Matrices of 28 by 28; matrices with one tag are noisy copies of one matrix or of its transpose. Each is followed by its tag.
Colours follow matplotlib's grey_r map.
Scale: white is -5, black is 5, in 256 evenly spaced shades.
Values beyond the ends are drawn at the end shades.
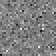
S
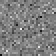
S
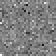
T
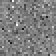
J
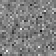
S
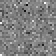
T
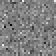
T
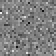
J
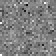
T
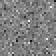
S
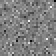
S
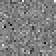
T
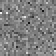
J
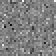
T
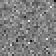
S
